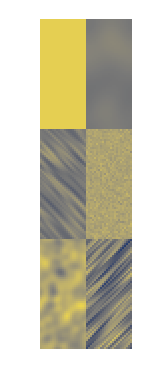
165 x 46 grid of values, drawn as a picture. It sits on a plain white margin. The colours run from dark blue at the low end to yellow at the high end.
It is made of 3 by 2 panels. Panel 1,1: very high, flat. Panel 1,2: middling, smooth, faint in contrast. Panel 2,1: middling, slanting down to the right. Panel 2,2: high, fine-grained, faint in contrast. Panel 3,1: high, blotchy. Panel 3,2: middling, slanting up to the right, strong in contrast.
